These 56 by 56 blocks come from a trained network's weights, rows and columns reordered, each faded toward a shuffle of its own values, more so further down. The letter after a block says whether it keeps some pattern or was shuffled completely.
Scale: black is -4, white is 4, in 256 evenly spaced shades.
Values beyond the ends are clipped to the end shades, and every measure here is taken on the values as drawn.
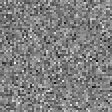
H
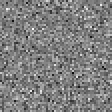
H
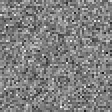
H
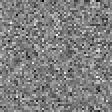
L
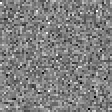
H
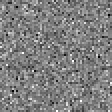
H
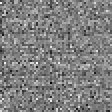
L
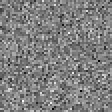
H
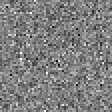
L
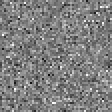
H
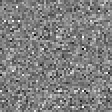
L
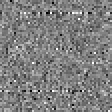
L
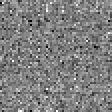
L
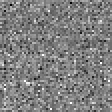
L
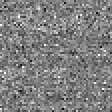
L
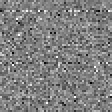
L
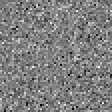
H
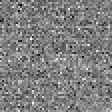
L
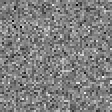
H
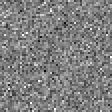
H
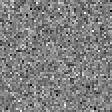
H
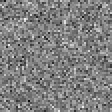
H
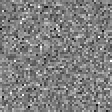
L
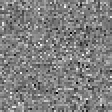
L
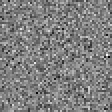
H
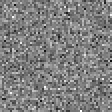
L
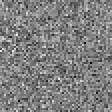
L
